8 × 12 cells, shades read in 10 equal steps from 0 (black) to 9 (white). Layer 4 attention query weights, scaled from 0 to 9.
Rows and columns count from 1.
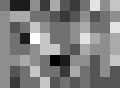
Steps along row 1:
down same up down up down down up up down up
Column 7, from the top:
3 2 4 4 4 1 2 4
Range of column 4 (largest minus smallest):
5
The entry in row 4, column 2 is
4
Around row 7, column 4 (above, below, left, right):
5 4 4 4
